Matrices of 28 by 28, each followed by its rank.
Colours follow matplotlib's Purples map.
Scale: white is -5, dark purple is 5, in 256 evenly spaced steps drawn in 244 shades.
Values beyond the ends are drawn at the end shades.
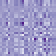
two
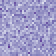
full rank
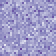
full rank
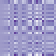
one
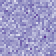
full rank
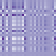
one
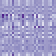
two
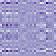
two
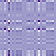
one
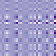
one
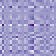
two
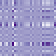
one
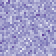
full rank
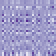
two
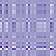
one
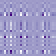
one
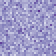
full rank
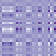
one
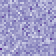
full rank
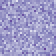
full rank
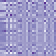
two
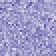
full rank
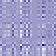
two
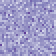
full rank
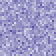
full rank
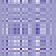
one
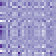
two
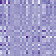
two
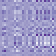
two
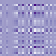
one
